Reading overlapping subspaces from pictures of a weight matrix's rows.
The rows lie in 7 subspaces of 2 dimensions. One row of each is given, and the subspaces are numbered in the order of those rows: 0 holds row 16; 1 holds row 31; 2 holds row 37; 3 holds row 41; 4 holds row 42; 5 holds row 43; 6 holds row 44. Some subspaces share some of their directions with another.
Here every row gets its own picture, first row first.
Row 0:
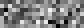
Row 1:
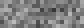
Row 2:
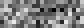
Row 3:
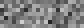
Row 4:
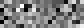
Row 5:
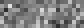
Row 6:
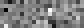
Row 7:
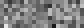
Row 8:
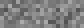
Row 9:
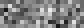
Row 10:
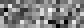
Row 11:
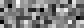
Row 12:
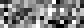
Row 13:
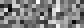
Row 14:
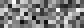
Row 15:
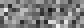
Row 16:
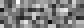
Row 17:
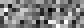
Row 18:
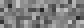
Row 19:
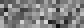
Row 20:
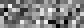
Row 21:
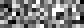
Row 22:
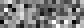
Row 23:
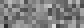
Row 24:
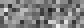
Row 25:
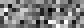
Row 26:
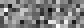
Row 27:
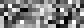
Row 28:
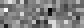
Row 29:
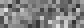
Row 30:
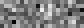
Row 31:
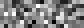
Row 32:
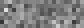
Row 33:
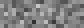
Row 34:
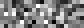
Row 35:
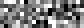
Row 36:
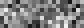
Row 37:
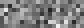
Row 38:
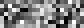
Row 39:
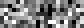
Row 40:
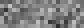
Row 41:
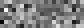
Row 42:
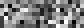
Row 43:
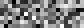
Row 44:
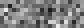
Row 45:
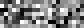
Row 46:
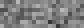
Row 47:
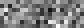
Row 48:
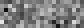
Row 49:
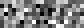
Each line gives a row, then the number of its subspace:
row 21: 2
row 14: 5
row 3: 3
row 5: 0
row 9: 6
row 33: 1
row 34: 1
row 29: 1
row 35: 4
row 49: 1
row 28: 4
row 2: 2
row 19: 6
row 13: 2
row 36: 1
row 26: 2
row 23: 4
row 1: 2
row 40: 1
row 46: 0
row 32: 3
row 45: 0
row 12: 5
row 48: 3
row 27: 4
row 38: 4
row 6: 4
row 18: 0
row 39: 6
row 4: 3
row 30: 6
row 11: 0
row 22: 3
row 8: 5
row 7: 4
